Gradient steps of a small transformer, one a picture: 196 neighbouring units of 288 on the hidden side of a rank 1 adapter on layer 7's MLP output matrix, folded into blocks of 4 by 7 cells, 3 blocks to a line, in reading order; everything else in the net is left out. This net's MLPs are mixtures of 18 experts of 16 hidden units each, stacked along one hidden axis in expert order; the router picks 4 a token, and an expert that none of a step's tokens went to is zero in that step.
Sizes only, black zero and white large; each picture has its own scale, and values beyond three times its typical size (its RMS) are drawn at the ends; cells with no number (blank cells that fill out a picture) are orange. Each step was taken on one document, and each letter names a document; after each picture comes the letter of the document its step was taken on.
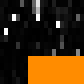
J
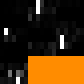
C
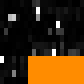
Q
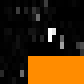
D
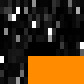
D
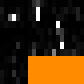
J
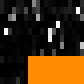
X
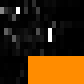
D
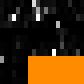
Q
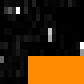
D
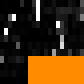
J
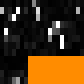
X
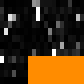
Q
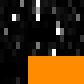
Q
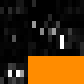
C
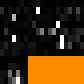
C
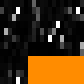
X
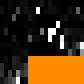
C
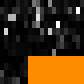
X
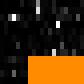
J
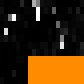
J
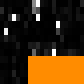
J
